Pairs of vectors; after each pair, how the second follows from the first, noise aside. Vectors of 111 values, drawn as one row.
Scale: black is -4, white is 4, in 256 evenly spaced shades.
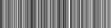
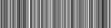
wrapped around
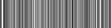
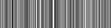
wrapped around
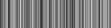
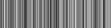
wrapped around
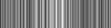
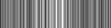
copied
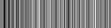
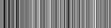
copied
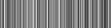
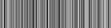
negated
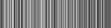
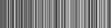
reversed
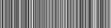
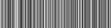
reversed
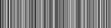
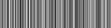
wrapped around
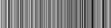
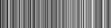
negated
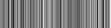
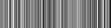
negated
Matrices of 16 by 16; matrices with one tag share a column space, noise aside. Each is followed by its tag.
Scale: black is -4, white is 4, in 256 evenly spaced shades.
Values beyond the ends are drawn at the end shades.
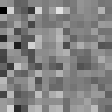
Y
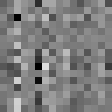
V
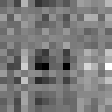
V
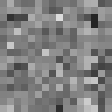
V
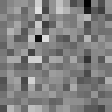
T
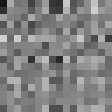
T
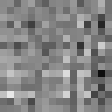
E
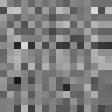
Y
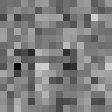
V
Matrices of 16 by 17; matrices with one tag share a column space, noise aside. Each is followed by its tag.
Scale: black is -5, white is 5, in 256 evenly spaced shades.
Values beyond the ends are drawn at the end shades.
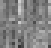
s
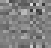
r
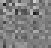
r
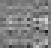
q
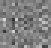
q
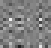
q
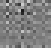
r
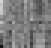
s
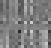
s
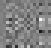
q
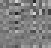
r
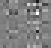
r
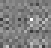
q
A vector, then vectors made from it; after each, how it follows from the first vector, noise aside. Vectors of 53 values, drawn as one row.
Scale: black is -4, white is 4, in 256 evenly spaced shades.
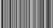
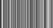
negated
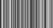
negated
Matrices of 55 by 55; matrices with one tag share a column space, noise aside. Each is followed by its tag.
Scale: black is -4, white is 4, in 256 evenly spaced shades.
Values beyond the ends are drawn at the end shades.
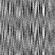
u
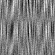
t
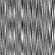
u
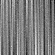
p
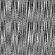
u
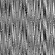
u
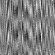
u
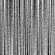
p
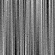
p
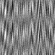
u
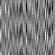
u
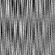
t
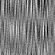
t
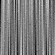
p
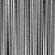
p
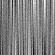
p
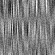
t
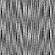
u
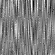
t
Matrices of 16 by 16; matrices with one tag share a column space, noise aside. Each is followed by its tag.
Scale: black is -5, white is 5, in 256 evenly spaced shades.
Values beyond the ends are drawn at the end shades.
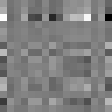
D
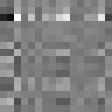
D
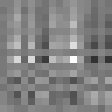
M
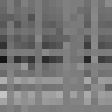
M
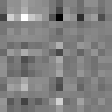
D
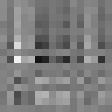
M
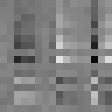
M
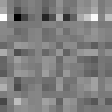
D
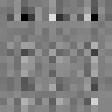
D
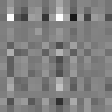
D
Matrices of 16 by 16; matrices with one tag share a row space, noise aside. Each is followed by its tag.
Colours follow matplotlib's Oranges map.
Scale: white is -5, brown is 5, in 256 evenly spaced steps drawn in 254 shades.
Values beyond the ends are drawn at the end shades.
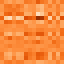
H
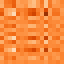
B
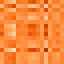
B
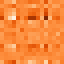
B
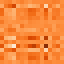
B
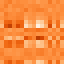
H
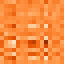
B
